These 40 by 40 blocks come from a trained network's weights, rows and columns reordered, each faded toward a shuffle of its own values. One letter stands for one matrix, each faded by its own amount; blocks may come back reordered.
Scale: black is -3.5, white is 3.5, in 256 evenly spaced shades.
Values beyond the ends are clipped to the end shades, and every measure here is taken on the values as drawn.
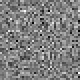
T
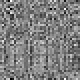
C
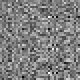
C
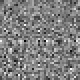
T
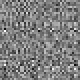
C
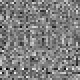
T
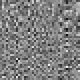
C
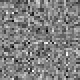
T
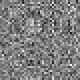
C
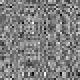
C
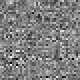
T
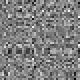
C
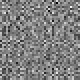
C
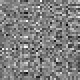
C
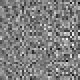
C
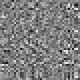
C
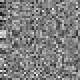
C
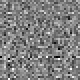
T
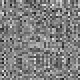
C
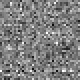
T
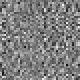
C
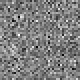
T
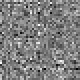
T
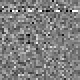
T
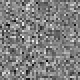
T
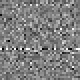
T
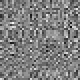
C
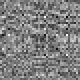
C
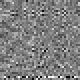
T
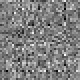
T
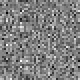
T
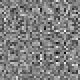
C
